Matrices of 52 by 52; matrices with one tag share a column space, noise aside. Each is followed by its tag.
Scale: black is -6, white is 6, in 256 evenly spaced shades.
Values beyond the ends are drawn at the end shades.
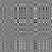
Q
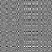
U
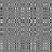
Q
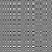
U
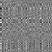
Q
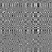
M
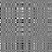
Q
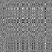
Q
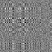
Q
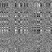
M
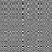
U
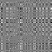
Q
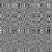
M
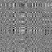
M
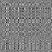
Q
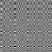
U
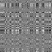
M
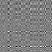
U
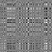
Q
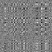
Q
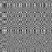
M
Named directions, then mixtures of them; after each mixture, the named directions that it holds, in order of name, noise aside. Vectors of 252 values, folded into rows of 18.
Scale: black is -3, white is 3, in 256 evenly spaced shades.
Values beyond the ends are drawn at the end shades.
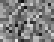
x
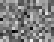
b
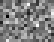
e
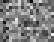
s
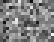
s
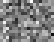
s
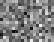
b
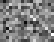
s, x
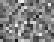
x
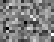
s, x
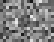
b, s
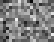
s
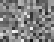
b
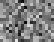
x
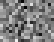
x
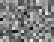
b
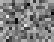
e, s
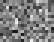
b, s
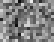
s, x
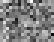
s
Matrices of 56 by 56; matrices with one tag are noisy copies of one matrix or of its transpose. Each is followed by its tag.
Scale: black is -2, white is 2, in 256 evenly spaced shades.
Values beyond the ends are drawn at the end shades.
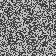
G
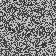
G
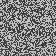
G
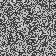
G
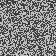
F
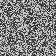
G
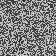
F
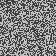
F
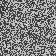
F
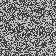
G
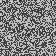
G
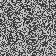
G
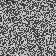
F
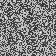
G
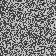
F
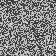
F
